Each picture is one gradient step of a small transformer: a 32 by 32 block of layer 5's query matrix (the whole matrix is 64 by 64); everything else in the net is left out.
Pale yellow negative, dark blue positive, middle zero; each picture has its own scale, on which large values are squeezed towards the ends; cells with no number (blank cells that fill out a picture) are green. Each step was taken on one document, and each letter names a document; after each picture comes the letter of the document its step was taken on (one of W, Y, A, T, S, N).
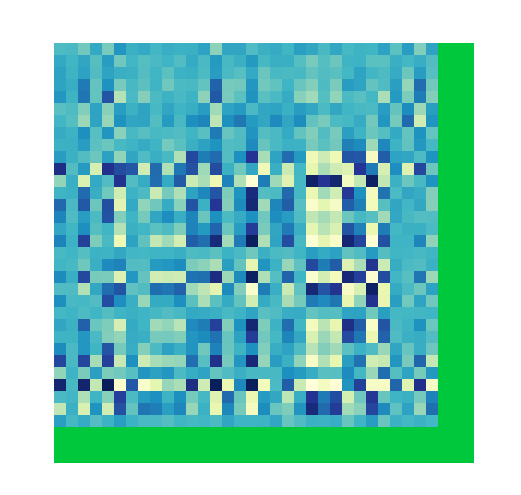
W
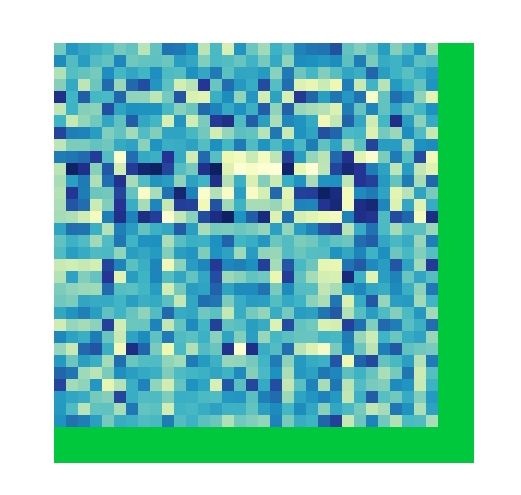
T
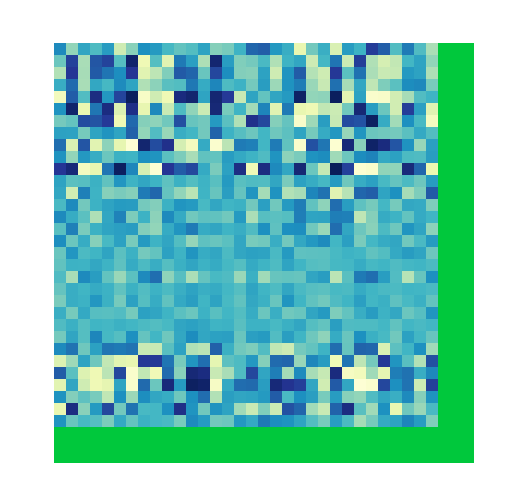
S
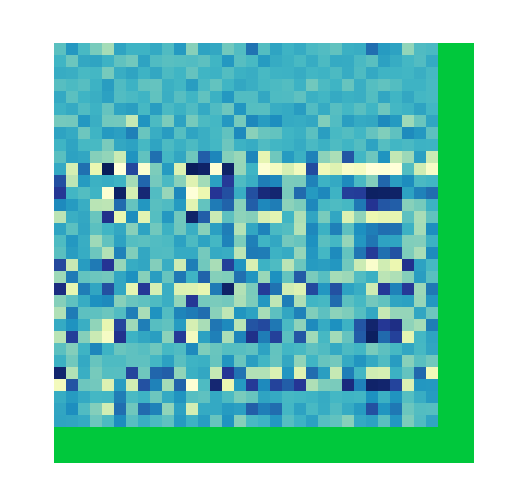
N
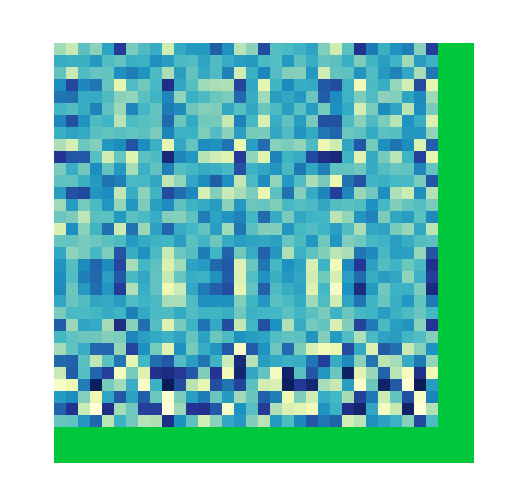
T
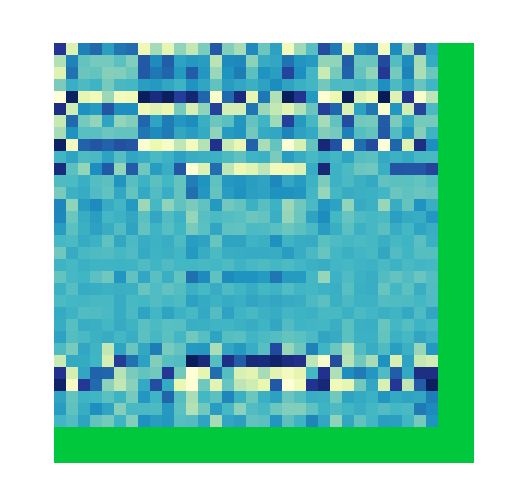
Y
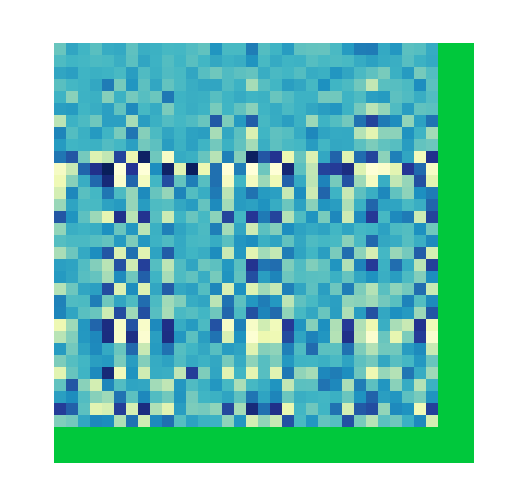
N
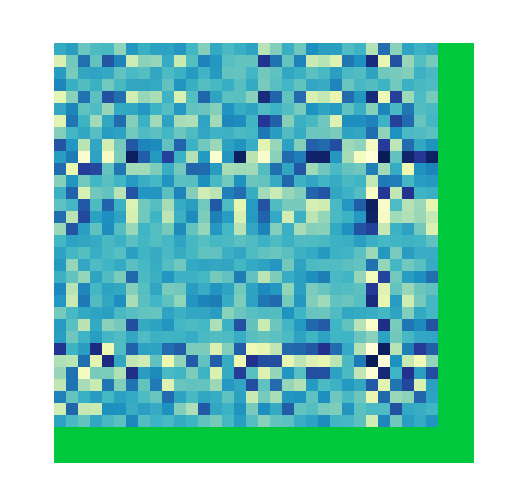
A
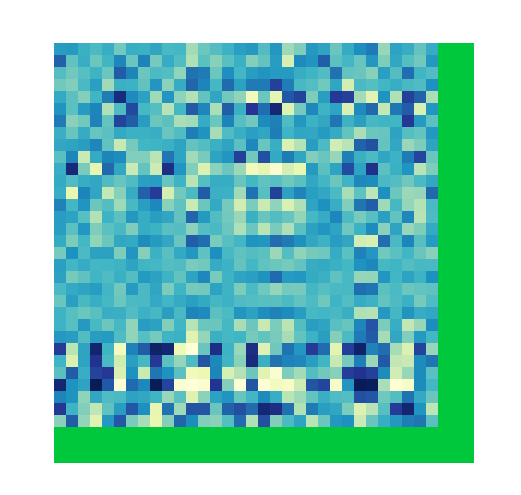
S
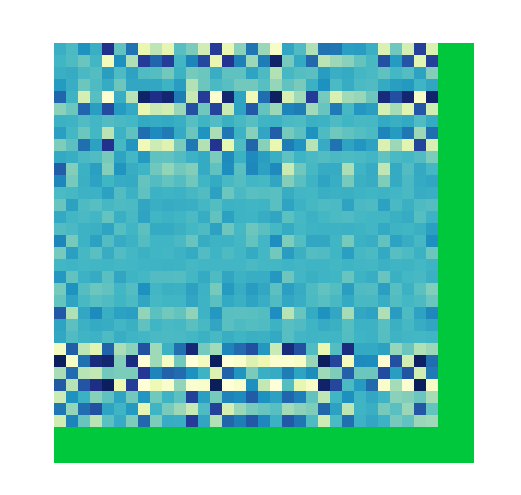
Y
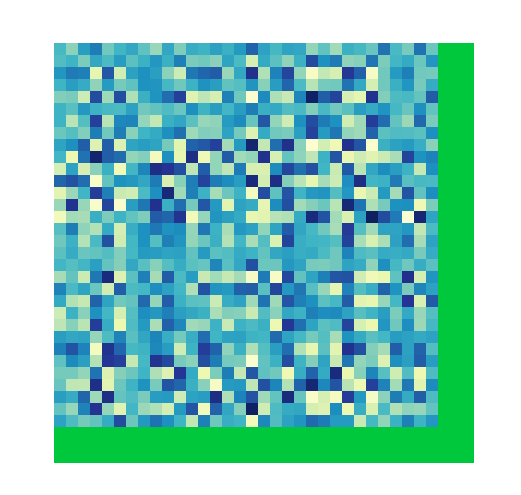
W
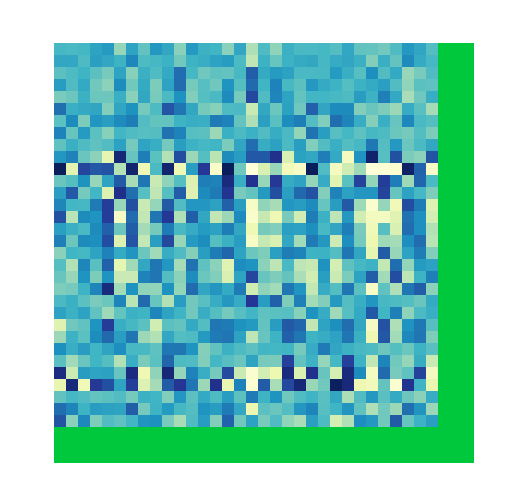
N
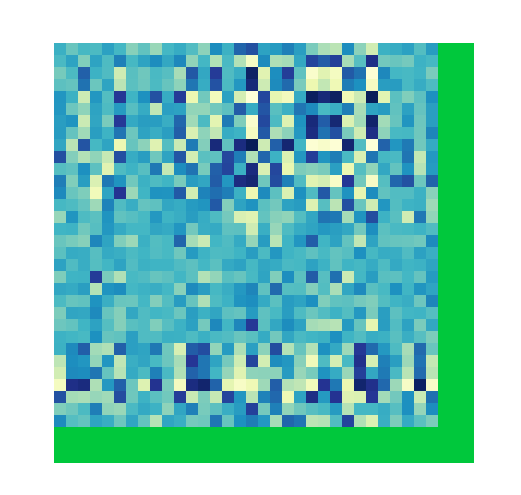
W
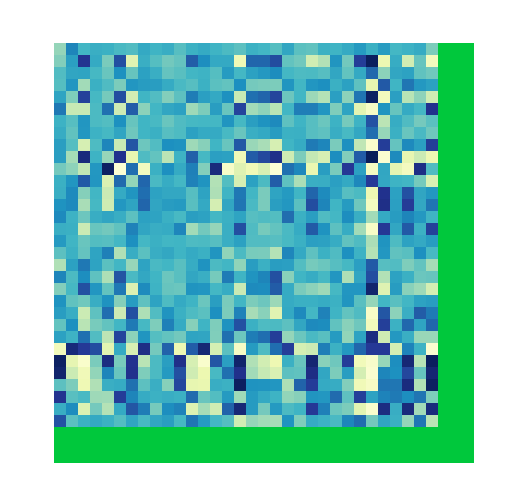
A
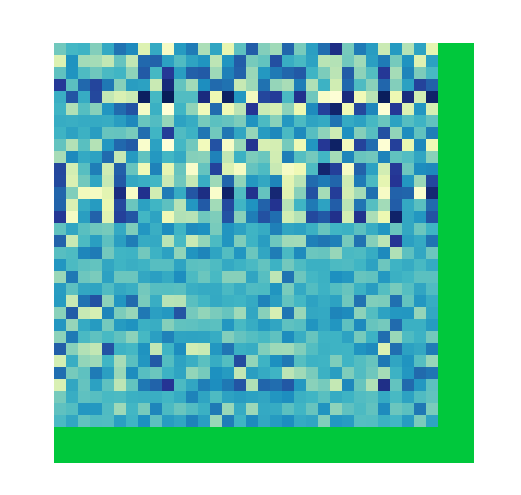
Y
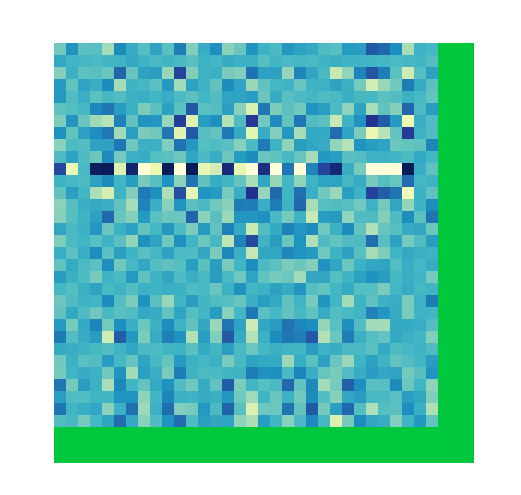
N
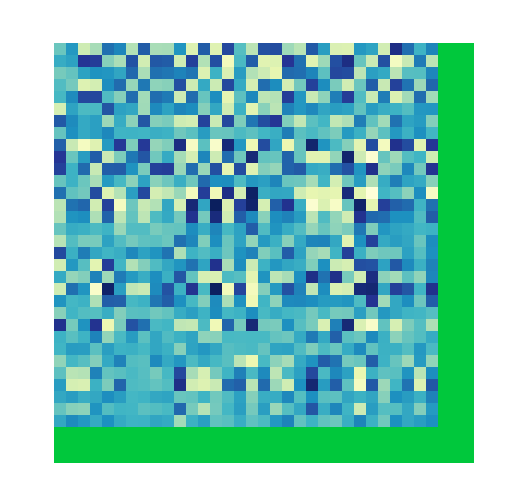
W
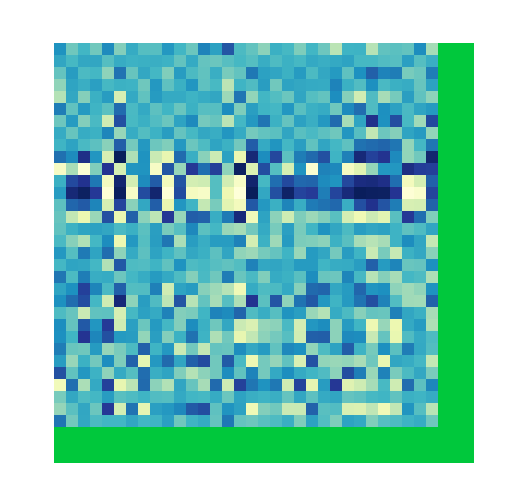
N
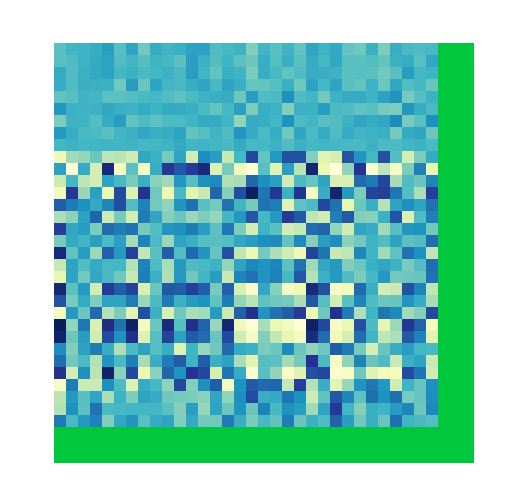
N
